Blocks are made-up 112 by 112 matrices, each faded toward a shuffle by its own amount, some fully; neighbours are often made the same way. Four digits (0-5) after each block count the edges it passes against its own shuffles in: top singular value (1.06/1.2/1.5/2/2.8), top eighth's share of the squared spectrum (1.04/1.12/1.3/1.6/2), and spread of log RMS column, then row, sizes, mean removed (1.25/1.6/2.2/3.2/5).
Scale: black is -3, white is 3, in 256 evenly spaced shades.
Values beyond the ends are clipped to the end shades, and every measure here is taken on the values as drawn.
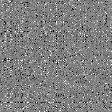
4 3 2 2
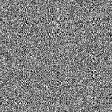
4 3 2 2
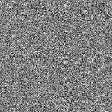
4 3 2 2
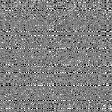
5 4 2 4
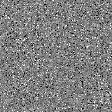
3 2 2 1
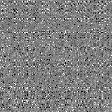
5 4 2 3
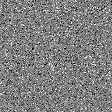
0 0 0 1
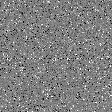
1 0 0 1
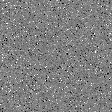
0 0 0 0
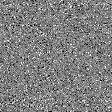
0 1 0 2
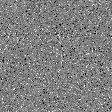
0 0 0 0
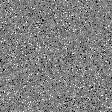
0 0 0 0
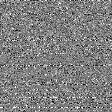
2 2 0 3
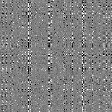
5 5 4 3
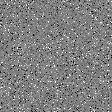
3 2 1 0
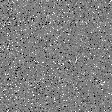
2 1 0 0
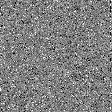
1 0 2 0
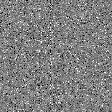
3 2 1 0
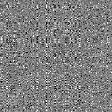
5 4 3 2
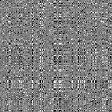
5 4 4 3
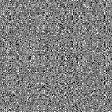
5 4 3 2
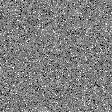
2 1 0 0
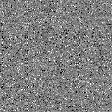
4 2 1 1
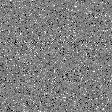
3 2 0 1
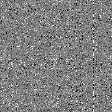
2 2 3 2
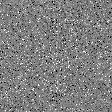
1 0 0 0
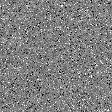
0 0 1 0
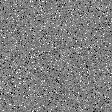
0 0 0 0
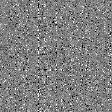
2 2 3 2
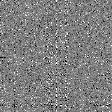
2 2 2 2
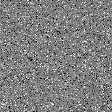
1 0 1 1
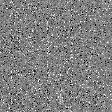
1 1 2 1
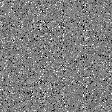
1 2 2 1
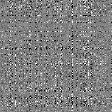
2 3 4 4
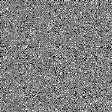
2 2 3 3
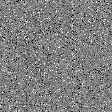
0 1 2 1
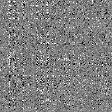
2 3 3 3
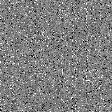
1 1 2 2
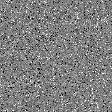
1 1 2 1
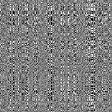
5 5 4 3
